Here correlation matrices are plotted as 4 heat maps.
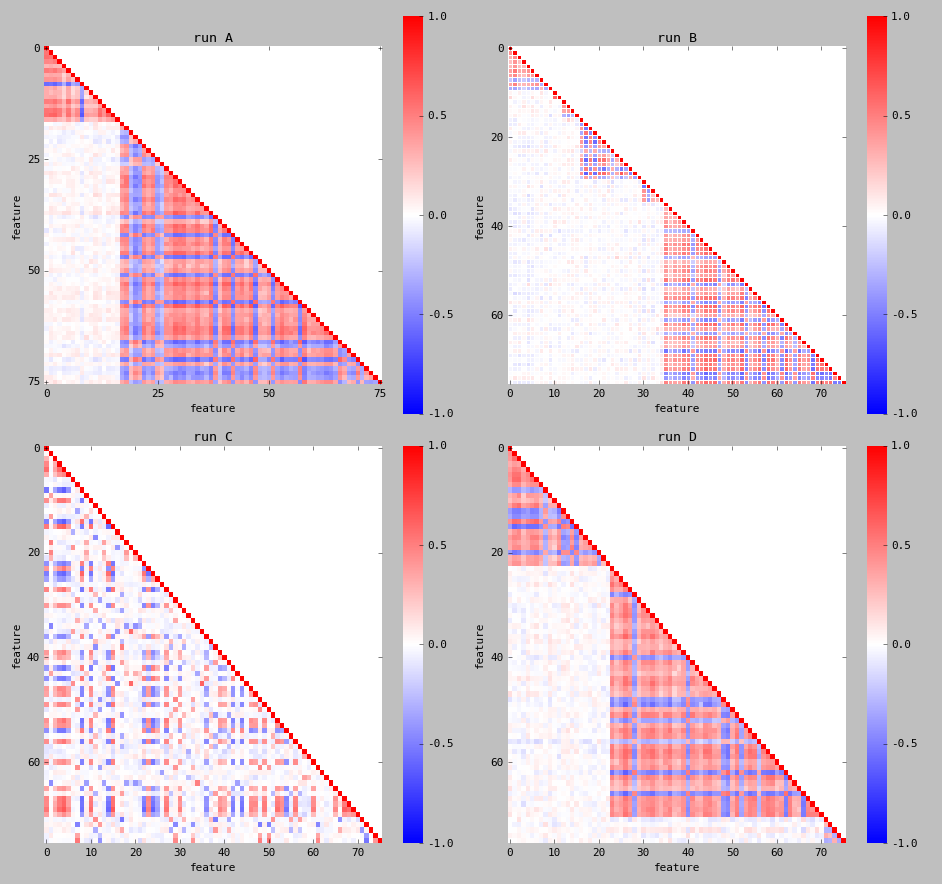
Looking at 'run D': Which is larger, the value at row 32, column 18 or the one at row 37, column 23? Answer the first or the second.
the second
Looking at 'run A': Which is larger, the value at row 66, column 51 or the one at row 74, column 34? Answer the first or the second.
the first
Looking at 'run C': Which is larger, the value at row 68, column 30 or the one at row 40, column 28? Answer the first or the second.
the first
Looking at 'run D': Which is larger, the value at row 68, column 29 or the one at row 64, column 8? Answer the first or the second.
the first
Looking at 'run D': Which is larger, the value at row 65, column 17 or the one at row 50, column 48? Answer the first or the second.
the first
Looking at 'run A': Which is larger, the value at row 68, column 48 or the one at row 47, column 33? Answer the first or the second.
the first
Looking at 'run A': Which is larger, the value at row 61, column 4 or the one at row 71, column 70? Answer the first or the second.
the first
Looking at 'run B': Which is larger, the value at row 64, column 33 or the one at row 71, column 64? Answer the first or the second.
the first
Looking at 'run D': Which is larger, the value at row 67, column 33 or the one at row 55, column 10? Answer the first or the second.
the first
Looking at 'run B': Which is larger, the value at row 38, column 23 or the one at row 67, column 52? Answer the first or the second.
the second
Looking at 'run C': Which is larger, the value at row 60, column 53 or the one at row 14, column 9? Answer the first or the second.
the first
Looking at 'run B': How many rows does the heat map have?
76
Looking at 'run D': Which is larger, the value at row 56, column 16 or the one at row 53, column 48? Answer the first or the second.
the first
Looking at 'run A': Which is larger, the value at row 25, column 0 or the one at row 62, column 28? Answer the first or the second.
the second
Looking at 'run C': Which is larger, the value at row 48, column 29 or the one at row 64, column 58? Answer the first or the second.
the first
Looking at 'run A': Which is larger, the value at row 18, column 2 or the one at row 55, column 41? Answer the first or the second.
the second
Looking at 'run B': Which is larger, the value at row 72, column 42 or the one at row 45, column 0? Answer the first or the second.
the first
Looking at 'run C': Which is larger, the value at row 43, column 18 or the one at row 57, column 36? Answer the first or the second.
the first
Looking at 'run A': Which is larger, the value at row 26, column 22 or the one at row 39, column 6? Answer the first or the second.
the second
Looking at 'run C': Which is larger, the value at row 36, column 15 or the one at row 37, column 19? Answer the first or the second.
the second
